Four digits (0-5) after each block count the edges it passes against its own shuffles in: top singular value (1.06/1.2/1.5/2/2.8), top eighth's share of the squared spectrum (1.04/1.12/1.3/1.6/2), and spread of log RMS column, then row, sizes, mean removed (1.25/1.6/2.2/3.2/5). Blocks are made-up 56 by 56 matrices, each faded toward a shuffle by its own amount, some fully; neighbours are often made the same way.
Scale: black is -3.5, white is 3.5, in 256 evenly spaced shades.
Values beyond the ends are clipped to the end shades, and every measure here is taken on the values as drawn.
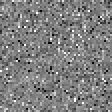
0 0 0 0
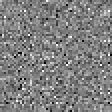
3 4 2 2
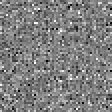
3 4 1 1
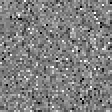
0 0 0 0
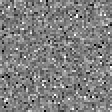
0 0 0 0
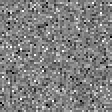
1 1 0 0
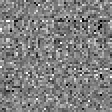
4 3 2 2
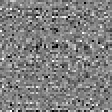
4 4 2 2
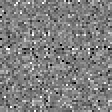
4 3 1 2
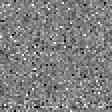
2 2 0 1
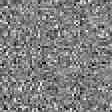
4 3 1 2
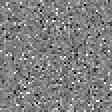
1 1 0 0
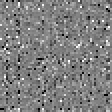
3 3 2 1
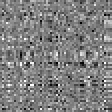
4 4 3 3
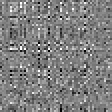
4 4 3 2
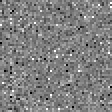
1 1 0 0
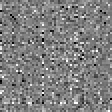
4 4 2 1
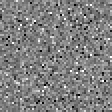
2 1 0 0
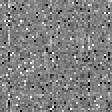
3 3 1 0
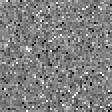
0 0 0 0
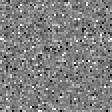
2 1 0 1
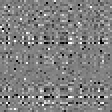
4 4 2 3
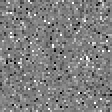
1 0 0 0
